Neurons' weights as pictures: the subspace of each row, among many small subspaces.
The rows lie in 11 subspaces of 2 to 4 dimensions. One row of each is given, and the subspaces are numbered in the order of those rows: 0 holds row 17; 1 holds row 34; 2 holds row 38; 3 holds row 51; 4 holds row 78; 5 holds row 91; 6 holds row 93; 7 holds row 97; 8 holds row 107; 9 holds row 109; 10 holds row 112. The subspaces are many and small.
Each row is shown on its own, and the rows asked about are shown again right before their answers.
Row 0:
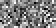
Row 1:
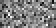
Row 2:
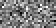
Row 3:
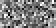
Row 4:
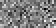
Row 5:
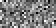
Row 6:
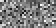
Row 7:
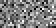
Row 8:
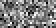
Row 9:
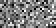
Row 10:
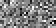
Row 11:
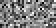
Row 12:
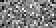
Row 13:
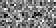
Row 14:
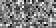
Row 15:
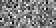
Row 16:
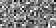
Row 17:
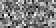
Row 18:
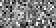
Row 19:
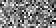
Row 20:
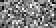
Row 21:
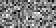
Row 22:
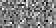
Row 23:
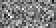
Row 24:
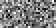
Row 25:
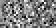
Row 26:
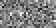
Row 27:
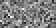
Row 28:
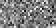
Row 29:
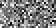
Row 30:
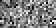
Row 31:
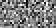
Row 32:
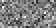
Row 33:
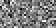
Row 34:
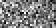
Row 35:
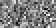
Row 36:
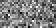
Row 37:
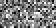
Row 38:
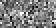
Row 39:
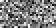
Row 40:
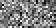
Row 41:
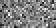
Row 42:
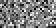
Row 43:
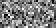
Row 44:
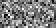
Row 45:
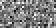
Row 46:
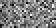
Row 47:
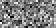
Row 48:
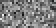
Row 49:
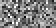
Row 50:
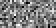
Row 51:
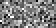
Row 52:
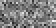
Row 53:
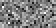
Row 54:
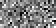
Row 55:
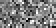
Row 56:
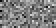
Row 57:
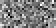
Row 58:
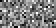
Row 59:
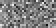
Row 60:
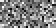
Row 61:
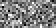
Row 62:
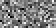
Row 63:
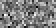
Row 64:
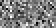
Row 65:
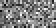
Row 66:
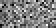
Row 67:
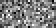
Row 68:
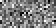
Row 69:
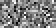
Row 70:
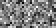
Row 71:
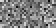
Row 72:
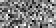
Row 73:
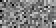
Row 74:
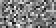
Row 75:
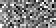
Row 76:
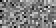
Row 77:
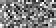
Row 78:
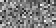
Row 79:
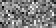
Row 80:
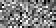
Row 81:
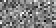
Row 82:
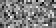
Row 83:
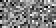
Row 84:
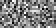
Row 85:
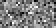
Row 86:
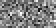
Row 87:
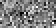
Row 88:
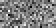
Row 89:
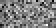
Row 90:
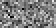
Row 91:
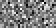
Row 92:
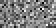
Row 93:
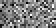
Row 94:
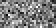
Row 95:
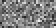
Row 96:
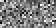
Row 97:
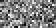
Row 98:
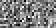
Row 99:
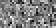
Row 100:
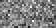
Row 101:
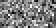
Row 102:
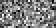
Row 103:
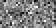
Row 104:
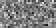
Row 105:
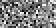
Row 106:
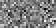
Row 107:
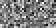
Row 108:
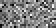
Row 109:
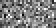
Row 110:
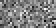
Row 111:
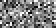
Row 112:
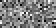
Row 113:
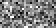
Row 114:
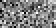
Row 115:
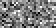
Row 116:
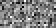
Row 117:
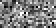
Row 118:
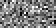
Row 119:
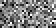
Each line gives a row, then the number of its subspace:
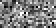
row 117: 3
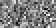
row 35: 3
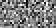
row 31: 5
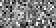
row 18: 3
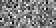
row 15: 3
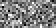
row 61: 7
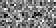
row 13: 9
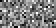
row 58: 7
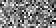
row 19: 6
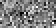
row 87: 2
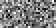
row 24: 9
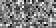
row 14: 8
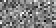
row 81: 4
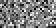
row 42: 8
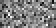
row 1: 0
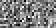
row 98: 5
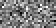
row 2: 10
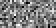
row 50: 5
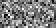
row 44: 2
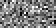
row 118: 3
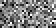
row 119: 6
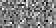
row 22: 5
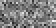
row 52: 9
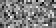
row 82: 6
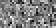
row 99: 5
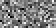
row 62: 3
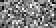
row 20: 4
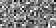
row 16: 5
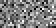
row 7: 8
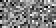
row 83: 1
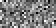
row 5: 7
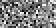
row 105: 1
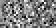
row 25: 5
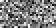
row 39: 1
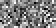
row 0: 3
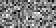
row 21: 9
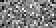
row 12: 4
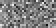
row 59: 6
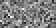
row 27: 3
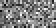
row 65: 9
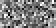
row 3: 0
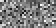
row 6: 4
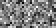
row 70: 8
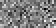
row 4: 2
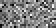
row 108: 6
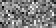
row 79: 10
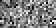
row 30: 3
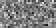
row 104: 6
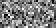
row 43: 2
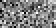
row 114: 1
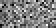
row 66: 6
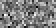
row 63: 0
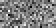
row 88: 7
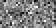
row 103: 4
